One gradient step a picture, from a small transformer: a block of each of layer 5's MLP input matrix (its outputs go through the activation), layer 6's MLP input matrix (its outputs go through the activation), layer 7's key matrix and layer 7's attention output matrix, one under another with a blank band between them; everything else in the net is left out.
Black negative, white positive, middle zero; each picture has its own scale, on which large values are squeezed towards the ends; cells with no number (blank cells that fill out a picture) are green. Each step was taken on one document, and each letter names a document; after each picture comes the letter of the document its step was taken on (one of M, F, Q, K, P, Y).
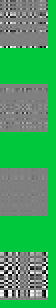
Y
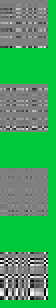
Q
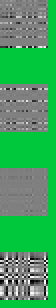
Q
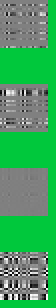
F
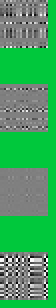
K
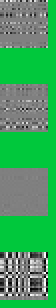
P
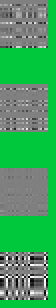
Q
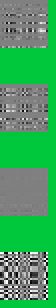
F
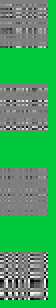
Q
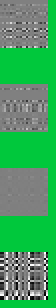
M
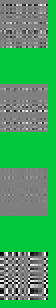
M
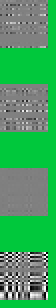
P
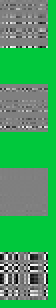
Y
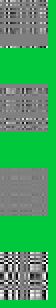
F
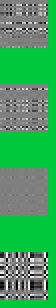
K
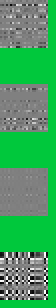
M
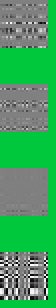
Q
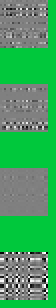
M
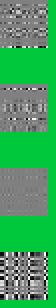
M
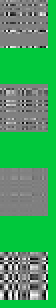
F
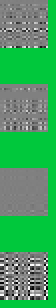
M
